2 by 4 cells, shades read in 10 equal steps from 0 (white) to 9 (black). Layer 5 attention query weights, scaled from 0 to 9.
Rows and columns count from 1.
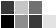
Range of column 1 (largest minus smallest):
2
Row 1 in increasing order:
0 2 5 7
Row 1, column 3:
5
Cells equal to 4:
1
